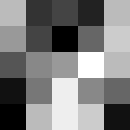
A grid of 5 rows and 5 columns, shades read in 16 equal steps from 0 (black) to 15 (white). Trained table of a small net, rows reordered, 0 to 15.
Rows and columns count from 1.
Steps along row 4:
up up down down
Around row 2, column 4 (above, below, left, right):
2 15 0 12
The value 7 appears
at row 4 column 2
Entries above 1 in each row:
5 4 5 4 3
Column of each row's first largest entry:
1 5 4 3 3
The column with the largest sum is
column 4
